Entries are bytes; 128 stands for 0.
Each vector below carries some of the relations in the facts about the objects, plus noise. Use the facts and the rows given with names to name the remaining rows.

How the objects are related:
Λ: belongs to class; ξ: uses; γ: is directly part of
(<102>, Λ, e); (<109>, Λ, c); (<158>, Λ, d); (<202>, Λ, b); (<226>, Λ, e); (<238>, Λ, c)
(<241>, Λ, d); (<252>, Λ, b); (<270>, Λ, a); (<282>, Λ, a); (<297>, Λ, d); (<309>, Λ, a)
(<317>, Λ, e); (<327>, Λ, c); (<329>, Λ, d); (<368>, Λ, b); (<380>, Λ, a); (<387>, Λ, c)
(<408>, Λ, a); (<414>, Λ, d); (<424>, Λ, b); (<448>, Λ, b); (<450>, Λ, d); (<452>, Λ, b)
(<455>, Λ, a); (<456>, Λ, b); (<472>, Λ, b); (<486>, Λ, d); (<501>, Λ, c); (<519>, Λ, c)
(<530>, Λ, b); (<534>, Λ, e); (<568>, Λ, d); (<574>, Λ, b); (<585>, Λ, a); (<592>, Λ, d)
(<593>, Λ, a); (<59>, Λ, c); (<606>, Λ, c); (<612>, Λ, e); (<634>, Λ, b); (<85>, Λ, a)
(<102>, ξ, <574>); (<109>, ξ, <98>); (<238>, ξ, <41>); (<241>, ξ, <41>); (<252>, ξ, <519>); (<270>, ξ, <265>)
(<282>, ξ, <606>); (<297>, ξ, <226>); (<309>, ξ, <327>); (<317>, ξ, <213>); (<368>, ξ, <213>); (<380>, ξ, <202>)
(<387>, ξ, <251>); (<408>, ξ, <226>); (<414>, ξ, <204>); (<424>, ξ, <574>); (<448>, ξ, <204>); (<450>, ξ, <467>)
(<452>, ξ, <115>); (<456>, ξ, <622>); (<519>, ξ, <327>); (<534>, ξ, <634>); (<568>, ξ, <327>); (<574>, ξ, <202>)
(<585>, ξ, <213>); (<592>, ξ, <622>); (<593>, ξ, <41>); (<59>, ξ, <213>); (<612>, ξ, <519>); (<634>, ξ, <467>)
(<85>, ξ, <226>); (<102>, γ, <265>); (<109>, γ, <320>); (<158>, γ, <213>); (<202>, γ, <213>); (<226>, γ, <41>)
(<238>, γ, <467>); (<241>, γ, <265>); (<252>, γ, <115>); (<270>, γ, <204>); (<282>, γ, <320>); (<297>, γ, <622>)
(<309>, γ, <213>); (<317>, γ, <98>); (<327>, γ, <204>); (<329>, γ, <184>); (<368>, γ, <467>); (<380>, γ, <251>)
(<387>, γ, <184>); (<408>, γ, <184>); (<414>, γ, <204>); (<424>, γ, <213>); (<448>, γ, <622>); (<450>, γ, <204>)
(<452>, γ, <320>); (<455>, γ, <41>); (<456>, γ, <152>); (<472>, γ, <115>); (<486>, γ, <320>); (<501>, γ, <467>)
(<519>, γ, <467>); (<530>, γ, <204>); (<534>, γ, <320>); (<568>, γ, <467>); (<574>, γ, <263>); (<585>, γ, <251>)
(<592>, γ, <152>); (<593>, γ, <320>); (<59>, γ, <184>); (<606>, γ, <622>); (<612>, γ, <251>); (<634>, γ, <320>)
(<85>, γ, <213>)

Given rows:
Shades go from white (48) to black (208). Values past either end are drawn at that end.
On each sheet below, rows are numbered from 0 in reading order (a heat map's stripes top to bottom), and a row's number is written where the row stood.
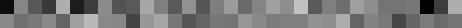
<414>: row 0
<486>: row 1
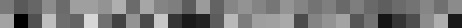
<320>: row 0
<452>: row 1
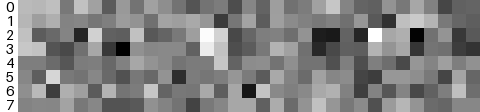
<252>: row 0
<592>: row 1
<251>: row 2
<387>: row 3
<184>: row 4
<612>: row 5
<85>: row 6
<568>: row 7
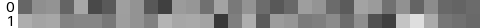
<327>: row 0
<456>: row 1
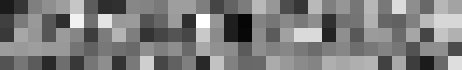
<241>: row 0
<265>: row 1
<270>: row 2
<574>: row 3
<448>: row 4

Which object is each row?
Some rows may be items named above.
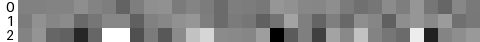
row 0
<317>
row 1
<455>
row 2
<606>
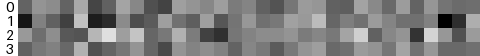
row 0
<327>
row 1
<414>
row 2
<634>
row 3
<530>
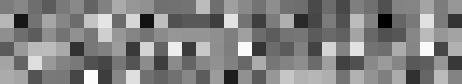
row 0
<184>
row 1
<115>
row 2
<213>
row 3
<98>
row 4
<380>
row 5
<297>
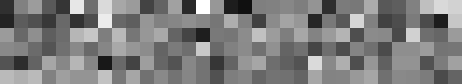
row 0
<265>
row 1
<204>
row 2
<534>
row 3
<184>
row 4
<593>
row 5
<472>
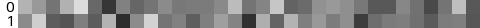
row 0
<424>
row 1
<408>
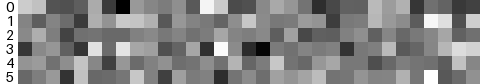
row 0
<387>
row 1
<467>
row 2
<329>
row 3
<265>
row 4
<309>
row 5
<450>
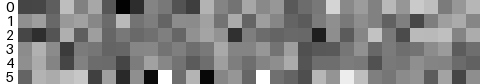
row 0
<238>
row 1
<158>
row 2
<41>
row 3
<329>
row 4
<59>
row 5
<109>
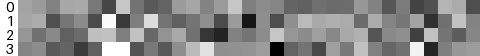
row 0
<202>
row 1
<297>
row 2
<534>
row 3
<606>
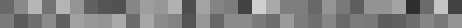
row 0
<102>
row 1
<320>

